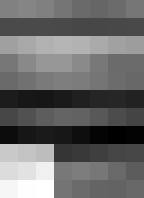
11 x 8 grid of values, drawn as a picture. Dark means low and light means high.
On average the colour sits 40% of the way up the scale. The grain runs across in streaks. The ninth with the highest average is the bottom left. In the bottom left lies a patch that is higher than the rest.
